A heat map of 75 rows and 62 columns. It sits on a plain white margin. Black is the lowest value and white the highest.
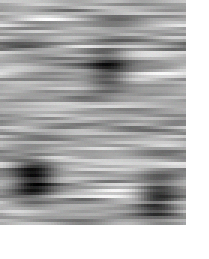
The grain runs across in streaks. Three dips sink into the field. The ninth with the lowest average is the bottom left.
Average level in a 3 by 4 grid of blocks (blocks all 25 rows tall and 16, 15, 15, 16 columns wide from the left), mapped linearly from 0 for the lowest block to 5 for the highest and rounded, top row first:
4 4 1 5
4 4 3 4
0 4 5 0
